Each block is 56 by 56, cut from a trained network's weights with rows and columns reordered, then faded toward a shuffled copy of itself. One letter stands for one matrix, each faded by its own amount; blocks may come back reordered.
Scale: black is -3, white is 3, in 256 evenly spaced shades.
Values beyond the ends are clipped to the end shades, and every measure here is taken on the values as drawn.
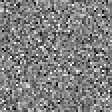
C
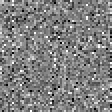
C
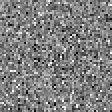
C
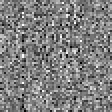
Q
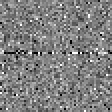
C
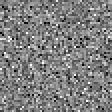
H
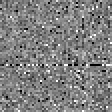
C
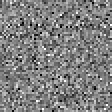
H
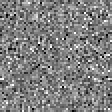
H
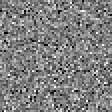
H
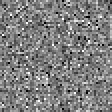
C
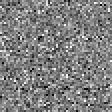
H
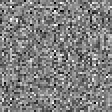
Q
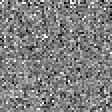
H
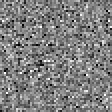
H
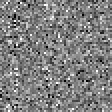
C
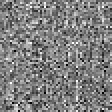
Q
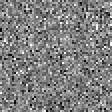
C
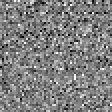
H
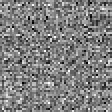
Q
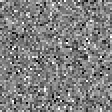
H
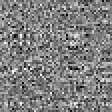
Q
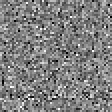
H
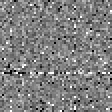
C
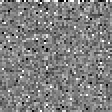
C
